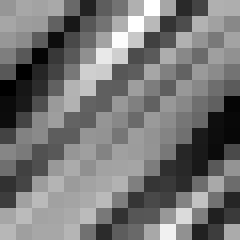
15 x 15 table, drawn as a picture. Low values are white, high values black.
Grain: diagonal, up to the right. Slope: none. Histogram: bell-shaped.
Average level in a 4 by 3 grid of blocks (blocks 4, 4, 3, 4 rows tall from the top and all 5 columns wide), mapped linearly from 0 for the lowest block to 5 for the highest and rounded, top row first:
201
413
205
022
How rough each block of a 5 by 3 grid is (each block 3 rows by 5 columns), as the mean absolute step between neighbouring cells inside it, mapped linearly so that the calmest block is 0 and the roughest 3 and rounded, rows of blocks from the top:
122 / 121 / 100 / 101 / 013
